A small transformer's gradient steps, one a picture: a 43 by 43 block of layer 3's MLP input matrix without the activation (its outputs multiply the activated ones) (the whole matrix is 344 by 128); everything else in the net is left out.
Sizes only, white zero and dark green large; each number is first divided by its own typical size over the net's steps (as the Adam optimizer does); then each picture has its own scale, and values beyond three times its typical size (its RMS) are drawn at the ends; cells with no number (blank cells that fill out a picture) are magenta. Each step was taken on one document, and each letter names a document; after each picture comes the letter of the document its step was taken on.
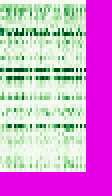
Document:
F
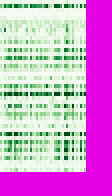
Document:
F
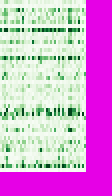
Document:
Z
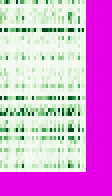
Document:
Z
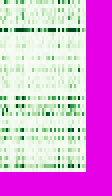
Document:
Z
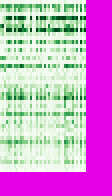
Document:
F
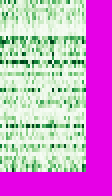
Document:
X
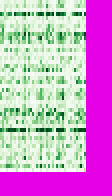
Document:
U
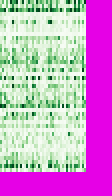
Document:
X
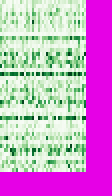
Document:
X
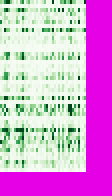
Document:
Z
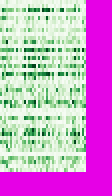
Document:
X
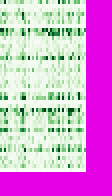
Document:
Z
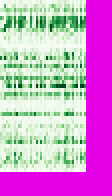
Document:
F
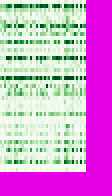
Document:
F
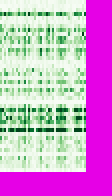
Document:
U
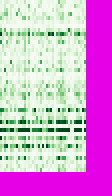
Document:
U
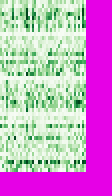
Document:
X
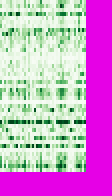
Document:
U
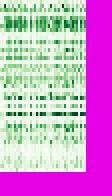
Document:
F
